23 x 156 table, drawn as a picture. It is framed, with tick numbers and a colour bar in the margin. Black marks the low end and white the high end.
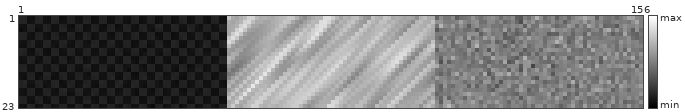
The table splits into one row of 3 panels. Panel 1,1: very low, checkered, faint in contrast. Panel 1,2: high, slanting up to the right. Panel 1,3: middling, fine-grained.
